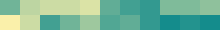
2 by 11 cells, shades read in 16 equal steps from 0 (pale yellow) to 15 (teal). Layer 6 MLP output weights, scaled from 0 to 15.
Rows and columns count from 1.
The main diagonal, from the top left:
9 3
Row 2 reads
0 3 12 9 6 11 10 13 15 14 15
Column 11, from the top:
7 15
